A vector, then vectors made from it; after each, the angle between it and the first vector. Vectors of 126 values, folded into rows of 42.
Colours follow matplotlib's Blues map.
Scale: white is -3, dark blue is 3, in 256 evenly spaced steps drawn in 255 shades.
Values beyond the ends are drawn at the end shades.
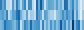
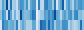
partly opposed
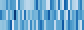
orthogonal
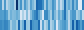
partly aligned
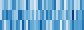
orthogonal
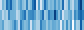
nearly opposite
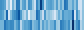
nearly parallel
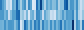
nearly parallel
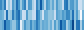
nearly parallel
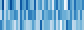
partly opposed
